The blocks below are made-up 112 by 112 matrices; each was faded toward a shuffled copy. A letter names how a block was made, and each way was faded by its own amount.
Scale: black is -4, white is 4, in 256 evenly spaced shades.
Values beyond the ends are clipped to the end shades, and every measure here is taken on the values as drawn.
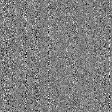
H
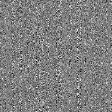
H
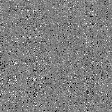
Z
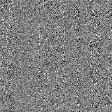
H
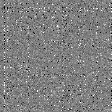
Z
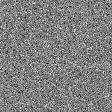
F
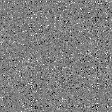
Z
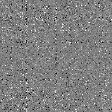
Z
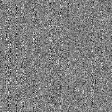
H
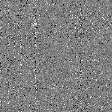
Z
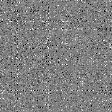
Z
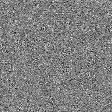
F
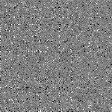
Z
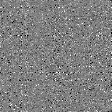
Z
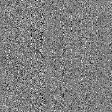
H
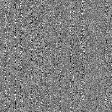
H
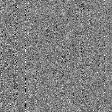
H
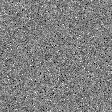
F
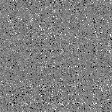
Z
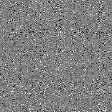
Z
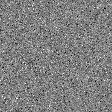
F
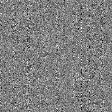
H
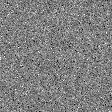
F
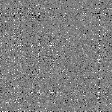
Z
